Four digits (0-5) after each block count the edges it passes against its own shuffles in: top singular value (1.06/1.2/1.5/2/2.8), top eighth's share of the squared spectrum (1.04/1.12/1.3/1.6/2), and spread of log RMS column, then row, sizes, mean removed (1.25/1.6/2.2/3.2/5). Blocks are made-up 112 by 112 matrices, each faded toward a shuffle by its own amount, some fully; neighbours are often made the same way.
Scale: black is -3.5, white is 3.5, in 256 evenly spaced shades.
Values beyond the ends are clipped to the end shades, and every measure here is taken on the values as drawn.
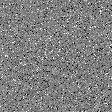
1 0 0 0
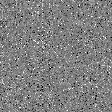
3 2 1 0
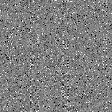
3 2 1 0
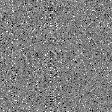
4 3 2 1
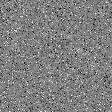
1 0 0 0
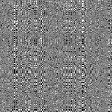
5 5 4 3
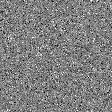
1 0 0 0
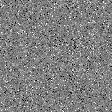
3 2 0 0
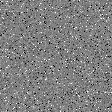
2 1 0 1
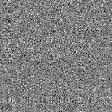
4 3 1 1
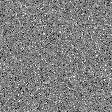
0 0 0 0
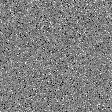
0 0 0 0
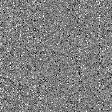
1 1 3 0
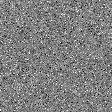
0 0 0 0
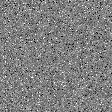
0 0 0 0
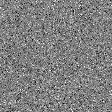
0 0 1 0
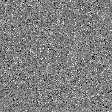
0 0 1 0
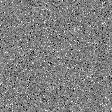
0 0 0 0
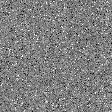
0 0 1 0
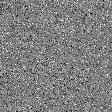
0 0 0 0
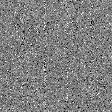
1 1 2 0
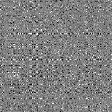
5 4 2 3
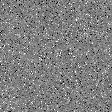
1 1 0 0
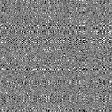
5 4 3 3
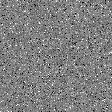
3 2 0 1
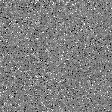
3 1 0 0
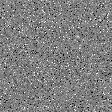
3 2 0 0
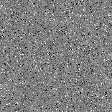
2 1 0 0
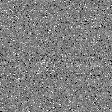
3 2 1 1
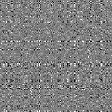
5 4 3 3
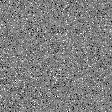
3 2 0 0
